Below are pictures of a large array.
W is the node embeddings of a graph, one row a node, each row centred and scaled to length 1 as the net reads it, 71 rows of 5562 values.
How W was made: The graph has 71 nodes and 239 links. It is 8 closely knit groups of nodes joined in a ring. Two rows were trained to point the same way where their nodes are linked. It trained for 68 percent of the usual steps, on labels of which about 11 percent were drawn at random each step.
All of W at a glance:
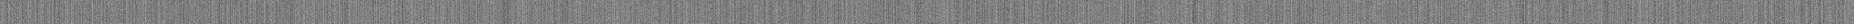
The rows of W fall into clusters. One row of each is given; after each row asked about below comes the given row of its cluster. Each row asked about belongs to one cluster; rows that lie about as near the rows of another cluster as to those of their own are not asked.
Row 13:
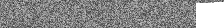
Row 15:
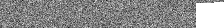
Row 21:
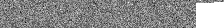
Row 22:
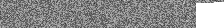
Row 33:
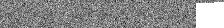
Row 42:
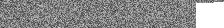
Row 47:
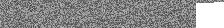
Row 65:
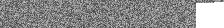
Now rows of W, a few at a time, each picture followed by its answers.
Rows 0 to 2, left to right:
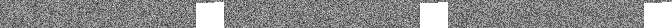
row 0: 13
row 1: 22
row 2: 33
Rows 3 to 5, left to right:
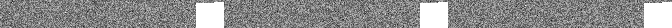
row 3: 65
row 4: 65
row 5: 15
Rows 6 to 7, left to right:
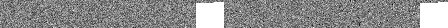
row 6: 13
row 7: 15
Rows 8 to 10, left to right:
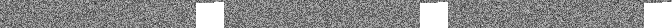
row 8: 65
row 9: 33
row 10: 65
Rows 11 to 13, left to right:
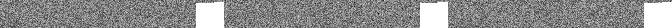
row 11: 33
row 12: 22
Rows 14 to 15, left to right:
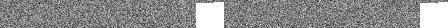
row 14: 42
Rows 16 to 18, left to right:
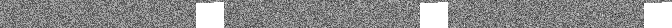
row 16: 21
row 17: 22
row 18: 15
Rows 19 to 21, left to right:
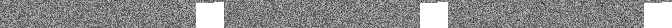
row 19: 42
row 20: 22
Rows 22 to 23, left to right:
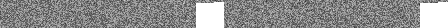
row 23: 47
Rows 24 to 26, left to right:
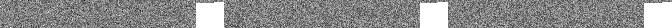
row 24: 47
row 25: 33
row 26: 22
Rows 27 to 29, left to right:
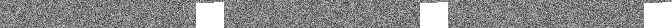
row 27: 42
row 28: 21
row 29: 47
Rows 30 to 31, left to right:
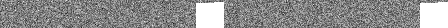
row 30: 65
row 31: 21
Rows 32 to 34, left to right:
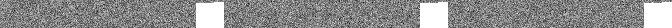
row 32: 21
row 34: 42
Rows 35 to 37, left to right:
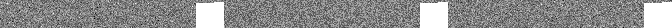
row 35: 47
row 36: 22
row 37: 15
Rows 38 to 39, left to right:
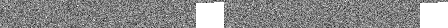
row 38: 15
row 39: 15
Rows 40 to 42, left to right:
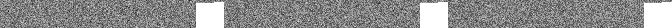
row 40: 33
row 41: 21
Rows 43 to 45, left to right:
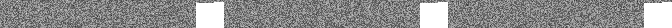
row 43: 47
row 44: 21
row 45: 15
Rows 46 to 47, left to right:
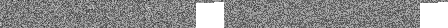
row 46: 65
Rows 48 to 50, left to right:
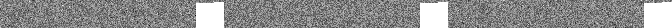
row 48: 33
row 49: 22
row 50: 13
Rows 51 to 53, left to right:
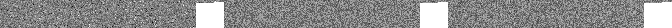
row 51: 47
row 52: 42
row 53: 42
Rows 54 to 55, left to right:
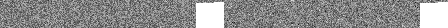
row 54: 42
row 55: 21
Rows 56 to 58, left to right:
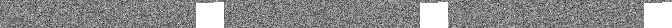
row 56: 13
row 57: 22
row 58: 47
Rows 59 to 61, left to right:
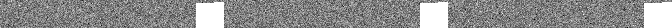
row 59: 33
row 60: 21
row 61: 15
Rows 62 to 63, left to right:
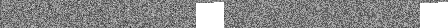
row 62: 22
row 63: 33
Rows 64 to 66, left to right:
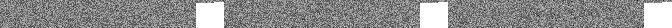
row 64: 15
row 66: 33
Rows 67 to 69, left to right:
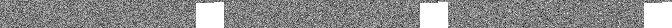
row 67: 15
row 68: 33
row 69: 47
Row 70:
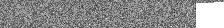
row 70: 13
